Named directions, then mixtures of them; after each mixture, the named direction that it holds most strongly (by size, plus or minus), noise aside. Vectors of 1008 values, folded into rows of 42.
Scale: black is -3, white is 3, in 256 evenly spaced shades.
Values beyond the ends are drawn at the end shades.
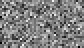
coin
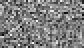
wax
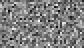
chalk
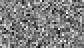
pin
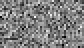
coin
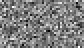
coin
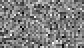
wax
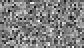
chalk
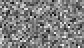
coin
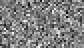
pin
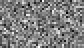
pin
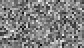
wax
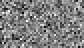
coin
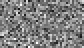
wax
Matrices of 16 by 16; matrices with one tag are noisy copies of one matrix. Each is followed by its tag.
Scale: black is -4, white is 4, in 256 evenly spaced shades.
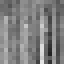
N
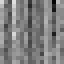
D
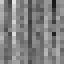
D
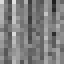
D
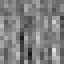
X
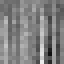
N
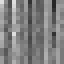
D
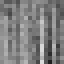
N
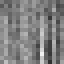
N
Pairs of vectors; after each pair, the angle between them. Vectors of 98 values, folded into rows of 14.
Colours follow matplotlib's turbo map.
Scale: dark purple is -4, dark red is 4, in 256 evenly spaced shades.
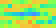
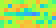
nearly parallel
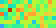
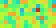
orthogonal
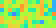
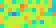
nearly parallel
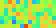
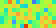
nearly parallel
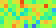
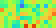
nearly opposite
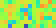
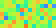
partly opposed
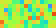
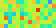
orthogonal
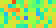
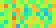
partly aligned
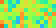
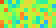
nearly parallel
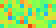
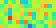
nearly opposite
